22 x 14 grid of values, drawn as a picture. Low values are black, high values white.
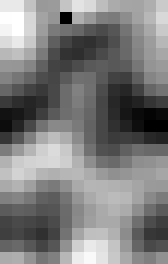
Slope: none. Ninth with the lowest average: middle right. Average level on the scale: 50%. Lone odd cells: 1, lower than its neighbours.
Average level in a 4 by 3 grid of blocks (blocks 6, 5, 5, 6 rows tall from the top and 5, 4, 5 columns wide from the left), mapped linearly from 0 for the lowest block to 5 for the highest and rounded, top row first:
5 2 4 | 1 2 0 | 5 4 3 | 2 5 3
